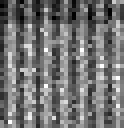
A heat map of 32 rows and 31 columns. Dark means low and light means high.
Stripes running up and down repeat 7 times from left to right. The ninth with the lowest average is the top left. The bottom part is higher, past a seam about 20% of the way down.
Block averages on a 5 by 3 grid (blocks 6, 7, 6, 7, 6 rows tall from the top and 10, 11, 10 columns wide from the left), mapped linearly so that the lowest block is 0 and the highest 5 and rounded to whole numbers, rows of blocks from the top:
0 1 2 | 4 5 4 | 4 4 5 | 4 5 5 | 4 5 4
